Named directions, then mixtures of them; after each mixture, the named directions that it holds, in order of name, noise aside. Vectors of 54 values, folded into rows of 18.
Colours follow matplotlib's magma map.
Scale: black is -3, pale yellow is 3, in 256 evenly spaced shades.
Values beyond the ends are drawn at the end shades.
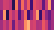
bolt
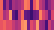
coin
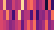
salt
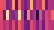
bolt, salt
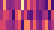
bolt, salt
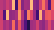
bolt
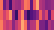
coin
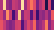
salt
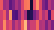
bolt, coin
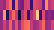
bolt, salt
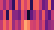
bolt, coin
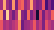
bolt, salt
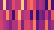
salt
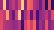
salt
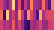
bolt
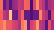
coin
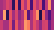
bolt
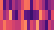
coin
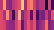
salt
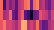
coin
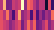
salt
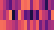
coin, salt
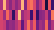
salt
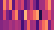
bolt, coin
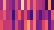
bolt, salt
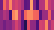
coin
